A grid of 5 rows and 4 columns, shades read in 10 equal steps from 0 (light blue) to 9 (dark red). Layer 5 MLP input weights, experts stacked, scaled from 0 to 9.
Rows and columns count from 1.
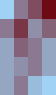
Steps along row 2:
up down up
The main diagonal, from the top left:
0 7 4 2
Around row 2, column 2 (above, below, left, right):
4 5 4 3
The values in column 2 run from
3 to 7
